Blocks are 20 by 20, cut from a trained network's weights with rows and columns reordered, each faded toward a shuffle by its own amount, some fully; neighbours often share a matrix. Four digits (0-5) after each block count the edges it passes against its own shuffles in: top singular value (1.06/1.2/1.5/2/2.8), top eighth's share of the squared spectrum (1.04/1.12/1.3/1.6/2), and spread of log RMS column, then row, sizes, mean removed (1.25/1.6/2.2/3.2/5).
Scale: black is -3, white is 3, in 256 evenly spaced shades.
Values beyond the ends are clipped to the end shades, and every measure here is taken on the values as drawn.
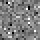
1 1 0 0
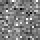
1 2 1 0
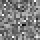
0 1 1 0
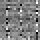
2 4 2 0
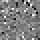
0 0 0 0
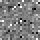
0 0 0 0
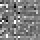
1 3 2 0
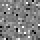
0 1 0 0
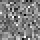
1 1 0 0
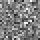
1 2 0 0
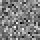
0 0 0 0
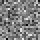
1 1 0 0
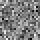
0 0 0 0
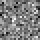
0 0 0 0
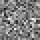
1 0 0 0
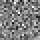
1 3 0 0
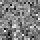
0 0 0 1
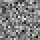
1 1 0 0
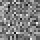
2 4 1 0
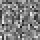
2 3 1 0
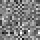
3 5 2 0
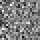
0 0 0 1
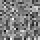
2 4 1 1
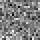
1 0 0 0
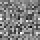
2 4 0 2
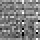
3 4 1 0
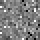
0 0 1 0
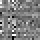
2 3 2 0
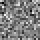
1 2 0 0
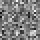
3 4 2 0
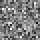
1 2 0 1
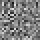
3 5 2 1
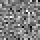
1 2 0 0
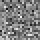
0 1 0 0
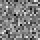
1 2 0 0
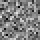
1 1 0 0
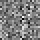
2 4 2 0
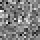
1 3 0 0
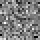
1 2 0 1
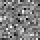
0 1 0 0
